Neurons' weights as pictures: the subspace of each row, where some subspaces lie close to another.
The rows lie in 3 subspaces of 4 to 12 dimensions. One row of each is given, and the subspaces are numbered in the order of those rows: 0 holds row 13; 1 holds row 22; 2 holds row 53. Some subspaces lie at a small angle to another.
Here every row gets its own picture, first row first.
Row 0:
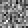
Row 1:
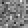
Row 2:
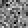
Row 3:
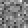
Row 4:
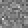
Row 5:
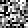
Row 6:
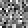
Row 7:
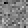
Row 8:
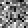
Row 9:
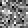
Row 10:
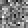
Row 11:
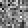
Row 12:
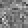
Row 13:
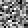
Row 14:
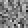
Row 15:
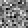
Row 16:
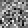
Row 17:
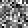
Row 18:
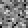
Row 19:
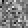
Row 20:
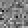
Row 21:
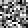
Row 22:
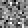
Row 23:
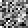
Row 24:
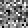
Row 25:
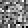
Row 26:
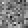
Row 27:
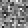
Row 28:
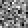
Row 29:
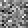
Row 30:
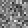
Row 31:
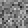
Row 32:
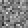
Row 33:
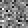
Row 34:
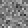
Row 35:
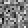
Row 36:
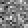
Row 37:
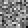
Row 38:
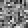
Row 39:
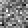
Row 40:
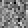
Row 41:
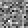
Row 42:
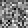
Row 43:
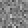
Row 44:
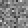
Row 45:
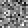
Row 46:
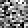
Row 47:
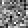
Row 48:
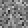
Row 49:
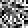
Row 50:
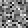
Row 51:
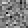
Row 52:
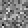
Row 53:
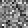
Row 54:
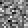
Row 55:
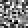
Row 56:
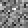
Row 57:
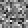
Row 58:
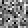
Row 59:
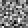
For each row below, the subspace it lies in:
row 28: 2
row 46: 2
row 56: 1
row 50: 2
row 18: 1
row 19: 1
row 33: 1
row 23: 1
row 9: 1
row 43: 1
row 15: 2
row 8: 1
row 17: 2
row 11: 1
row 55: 1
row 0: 1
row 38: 1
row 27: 1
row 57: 1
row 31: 2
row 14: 1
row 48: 1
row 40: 1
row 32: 1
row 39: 1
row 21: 0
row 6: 1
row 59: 1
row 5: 2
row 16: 2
